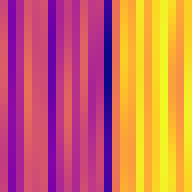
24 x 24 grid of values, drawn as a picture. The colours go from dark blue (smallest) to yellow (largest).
Overall the values sit about 60% of the way up the scale. The right part is higher, past a seam about 60% of the way across. Streaks run downward.
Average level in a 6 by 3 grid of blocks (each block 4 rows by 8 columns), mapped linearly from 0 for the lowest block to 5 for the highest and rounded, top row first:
0 1 5 / 0 1 5 / 0 1 5 / 0 1 5 / 0 1 5 / 0 1 5
